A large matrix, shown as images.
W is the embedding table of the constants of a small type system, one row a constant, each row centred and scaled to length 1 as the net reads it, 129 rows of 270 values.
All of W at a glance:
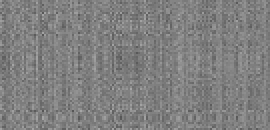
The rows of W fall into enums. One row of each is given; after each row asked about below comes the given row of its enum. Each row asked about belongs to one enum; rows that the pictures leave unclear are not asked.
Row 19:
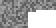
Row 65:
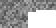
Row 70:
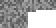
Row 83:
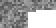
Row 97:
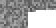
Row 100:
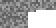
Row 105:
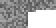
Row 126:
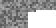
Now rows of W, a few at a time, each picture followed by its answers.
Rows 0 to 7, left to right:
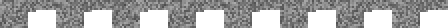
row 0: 19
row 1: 105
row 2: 65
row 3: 19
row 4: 105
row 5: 70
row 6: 19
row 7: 105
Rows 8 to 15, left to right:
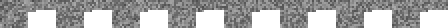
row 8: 83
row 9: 100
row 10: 65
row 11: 97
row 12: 70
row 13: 70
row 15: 126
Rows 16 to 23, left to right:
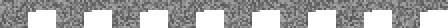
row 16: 19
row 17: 105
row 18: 126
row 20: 105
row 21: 105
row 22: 126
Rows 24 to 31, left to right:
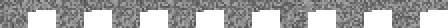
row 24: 70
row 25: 97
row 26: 97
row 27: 97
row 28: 97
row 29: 83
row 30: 105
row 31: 100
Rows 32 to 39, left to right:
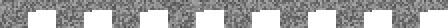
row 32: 19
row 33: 126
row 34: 70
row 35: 83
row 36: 70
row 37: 100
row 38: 126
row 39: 70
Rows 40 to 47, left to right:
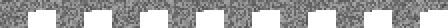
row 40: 100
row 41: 97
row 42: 19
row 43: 97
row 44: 97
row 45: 105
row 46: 100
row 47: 65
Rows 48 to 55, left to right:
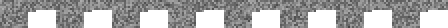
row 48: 19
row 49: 70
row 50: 19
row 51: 105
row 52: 65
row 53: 126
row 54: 70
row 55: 100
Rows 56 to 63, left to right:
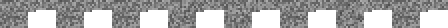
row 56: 100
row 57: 100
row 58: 100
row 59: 19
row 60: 70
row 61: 100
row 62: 65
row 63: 100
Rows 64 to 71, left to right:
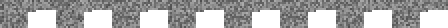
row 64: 70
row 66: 100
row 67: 70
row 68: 100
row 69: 100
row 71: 126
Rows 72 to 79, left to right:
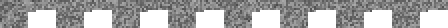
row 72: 83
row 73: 100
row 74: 97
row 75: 70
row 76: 65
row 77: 97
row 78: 126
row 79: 100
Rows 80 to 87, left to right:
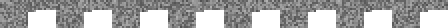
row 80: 105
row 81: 70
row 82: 97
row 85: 126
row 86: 97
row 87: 19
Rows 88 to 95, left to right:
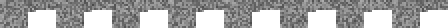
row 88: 97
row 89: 105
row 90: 70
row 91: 97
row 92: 105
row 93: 70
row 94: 70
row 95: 97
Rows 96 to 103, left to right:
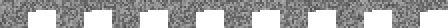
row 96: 19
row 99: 19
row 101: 97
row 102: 65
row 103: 105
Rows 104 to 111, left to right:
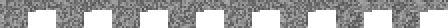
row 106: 97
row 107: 19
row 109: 105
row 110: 83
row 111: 83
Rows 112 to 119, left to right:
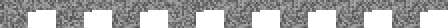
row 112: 70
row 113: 126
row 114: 19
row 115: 105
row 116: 19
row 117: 19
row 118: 19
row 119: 19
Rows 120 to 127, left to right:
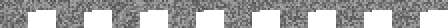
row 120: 70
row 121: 19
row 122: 83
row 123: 97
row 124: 105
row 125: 126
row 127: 100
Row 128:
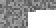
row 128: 97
